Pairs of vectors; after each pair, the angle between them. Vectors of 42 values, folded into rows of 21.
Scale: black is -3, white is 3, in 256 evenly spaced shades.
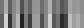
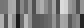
partly opposed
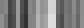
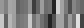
partly opposed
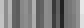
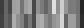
nearly opposite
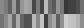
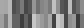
orthogonal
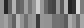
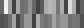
nearly opposite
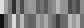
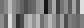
orthogonal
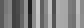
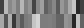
orthogonal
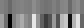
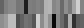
partly opposed
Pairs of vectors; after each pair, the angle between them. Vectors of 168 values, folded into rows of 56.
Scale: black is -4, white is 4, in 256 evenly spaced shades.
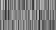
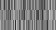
orthogonal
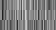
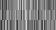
nearly parallel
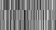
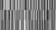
nearly opposite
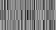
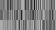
partly aligned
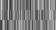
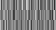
partly opposed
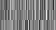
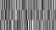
partly aligned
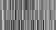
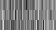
nearly parallel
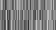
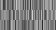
partly aligned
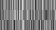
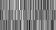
partly aligned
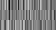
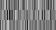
partly aligned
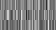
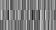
partly opposed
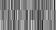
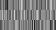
orthogonal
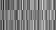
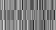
nearly opposite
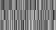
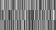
nearly opposite
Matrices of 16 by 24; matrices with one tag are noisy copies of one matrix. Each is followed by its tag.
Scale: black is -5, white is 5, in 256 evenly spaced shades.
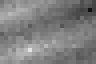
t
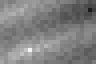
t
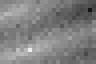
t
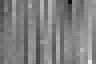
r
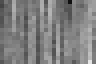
r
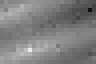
t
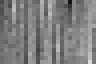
r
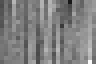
r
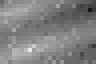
t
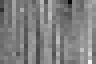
r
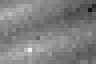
t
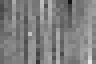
r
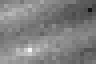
t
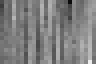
r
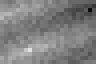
t
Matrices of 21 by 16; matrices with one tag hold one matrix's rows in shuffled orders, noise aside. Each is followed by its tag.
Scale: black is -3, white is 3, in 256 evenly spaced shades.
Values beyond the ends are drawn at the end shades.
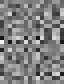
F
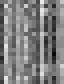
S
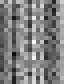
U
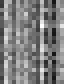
S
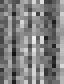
U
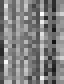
S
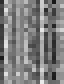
S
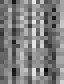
U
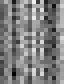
U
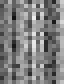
U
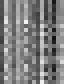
S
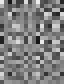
F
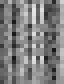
U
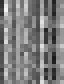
S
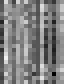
S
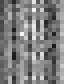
U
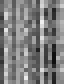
S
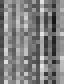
S
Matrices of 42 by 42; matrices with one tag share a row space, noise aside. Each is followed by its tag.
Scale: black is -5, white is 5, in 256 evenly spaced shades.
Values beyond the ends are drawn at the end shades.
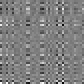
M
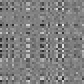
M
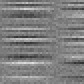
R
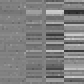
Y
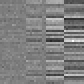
Y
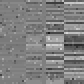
Y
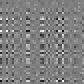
M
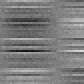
R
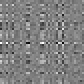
M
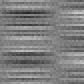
R
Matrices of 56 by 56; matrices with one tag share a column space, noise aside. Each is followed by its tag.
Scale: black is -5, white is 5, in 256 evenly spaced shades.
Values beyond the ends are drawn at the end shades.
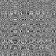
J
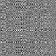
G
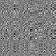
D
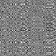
G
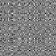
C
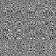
D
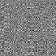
G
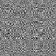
D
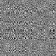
D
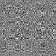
D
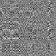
D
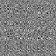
D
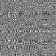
J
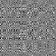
D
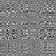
D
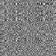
C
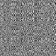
C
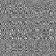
D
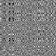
C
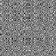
C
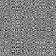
G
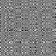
G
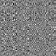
C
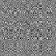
D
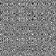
C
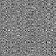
G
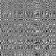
J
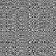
G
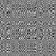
D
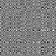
G
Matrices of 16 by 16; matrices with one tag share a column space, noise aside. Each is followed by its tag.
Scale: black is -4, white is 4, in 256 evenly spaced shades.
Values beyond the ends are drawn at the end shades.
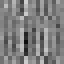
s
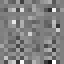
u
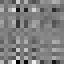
u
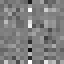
u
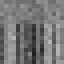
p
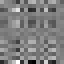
u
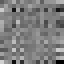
u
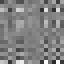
u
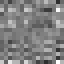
u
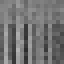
p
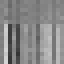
p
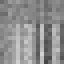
p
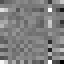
u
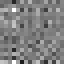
u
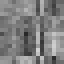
s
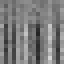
p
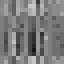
s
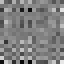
u
